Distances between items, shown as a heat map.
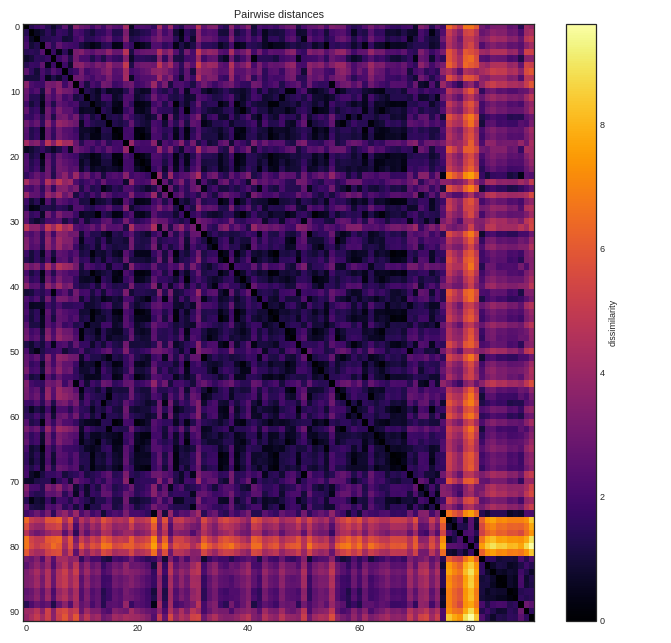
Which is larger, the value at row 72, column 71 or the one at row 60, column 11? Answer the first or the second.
the second
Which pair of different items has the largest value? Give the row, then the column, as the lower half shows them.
91, 80
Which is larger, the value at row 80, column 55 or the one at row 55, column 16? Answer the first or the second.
the first
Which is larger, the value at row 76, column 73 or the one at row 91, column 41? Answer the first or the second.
the first
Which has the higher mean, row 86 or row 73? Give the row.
86
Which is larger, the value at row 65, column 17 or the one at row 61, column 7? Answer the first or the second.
the second
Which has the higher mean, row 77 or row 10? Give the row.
77
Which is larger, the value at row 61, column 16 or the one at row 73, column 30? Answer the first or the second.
the second
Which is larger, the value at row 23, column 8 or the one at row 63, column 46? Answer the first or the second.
the first
